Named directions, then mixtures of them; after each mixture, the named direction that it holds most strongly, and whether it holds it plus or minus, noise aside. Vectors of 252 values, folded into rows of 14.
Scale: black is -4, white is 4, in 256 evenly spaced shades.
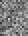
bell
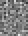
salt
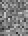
bell, plus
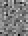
salt, minus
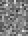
salt, plus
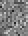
bell, plus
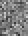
bell, plus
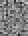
salt, minus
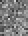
bell, plus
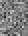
bell, minus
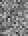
bell, plus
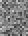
bell, minus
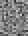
salt, minus
